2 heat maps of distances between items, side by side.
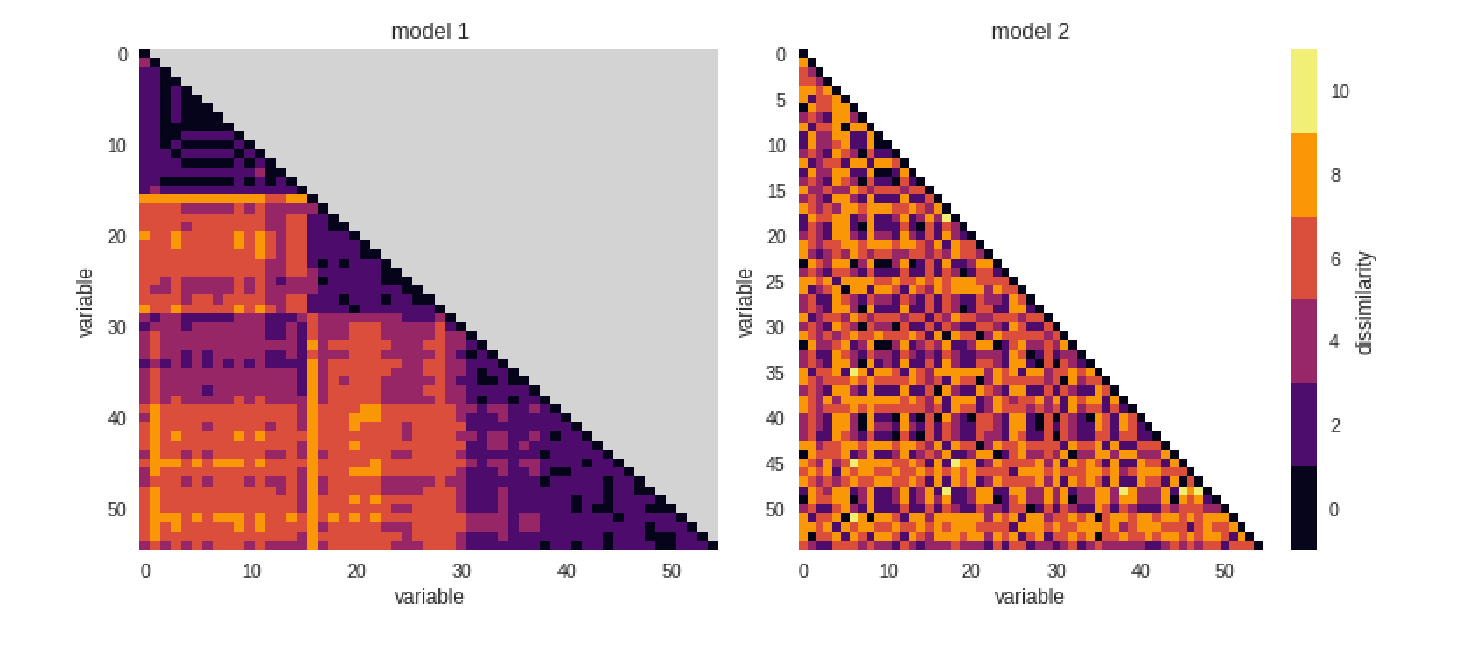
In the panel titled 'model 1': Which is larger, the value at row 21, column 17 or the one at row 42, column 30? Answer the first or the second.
the second
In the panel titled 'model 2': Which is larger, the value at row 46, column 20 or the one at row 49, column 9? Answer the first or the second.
the first
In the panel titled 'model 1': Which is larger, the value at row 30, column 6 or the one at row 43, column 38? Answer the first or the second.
the first
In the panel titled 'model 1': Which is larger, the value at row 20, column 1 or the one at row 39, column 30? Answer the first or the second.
the first
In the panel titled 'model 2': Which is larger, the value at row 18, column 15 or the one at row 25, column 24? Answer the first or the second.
the first
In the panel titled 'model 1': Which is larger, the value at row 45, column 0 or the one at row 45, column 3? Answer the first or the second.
the second
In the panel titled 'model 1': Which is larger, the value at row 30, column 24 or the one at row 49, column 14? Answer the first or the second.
the second
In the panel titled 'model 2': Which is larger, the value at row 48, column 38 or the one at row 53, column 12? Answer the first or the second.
the first
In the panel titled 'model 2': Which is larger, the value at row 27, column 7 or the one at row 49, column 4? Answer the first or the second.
the second
